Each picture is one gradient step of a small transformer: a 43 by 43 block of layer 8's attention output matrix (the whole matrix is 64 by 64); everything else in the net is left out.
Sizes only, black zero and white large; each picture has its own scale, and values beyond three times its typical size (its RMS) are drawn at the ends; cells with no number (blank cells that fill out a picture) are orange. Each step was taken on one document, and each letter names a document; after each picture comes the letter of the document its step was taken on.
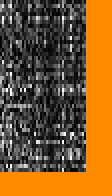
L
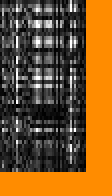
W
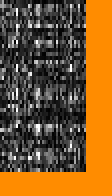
W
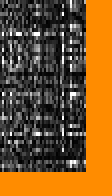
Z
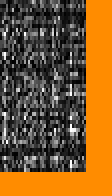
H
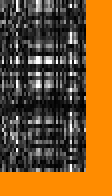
W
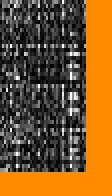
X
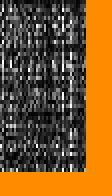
L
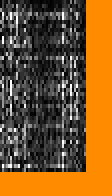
L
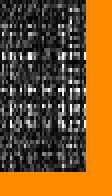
X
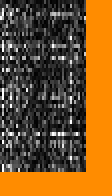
L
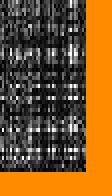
W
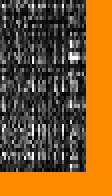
H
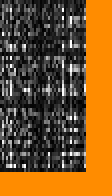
X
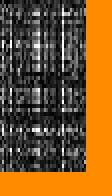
Z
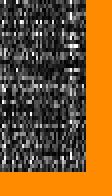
H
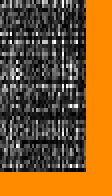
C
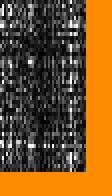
L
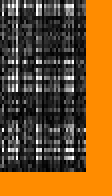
W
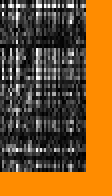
W
